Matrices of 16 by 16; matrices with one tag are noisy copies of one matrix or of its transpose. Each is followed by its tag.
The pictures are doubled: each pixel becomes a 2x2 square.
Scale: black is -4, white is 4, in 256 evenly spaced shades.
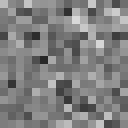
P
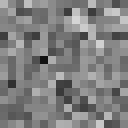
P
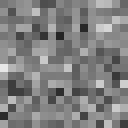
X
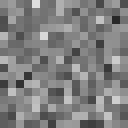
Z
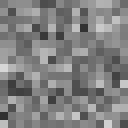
X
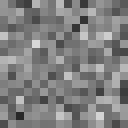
Z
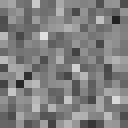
Z
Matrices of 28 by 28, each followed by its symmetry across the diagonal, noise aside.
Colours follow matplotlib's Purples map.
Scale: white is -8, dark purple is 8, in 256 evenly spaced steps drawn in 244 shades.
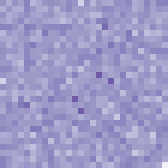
symmetric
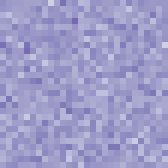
neither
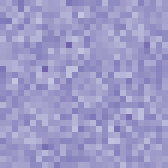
symmetric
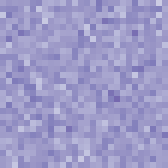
neither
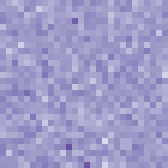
neither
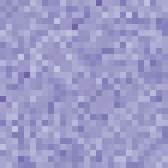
symmetric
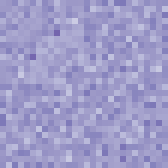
symmetric
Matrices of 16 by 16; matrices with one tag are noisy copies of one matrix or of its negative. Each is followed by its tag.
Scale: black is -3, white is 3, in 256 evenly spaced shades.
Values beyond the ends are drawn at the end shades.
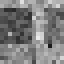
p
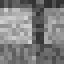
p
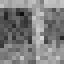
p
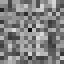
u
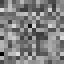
u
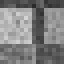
p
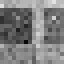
p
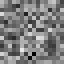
u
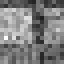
p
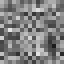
u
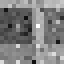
p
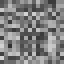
u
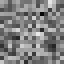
u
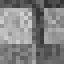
p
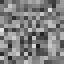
u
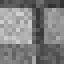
p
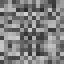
u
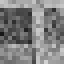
p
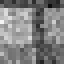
p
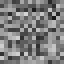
u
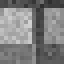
p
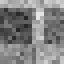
p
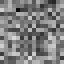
u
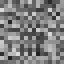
u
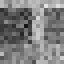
p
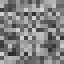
u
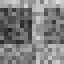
p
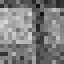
p
